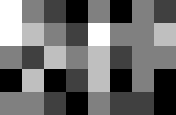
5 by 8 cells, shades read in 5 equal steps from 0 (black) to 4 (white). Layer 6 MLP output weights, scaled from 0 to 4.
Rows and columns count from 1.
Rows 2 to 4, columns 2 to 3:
3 2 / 1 3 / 3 0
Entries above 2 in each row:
1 4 2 2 0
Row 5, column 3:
1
